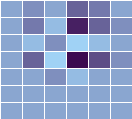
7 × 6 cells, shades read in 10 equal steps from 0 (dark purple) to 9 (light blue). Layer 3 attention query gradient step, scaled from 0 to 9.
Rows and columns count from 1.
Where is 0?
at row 4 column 4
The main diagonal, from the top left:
7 5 6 0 7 7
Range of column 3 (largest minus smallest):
3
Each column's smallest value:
7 4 6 0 3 6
